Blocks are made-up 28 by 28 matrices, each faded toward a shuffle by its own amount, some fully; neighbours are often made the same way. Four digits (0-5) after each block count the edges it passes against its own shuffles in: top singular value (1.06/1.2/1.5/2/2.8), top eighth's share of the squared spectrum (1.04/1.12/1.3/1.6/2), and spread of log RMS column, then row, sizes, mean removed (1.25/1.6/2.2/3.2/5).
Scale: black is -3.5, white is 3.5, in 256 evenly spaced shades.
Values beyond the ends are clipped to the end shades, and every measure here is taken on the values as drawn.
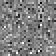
3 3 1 0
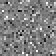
2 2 0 0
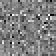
3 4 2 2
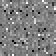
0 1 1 0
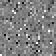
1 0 0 0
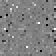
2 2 0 0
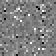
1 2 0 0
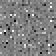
0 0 0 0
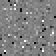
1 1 0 0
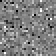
2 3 1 0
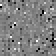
1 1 0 0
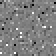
0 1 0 0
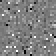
1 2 0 0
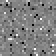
1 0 0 0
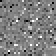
1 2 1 0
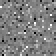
0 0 0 0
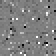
1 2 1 0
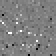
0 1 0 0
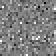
1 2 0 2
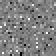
1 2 0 0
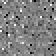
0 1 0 0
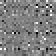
3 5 2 2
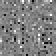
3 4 2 1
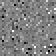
0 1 0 0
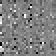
2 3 2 1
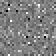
1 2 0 1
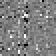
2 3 2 1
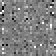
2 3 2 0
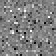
0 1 0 0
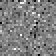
1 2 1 1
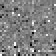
1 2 1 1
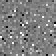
1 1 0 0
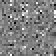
1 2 2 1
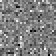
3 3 1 1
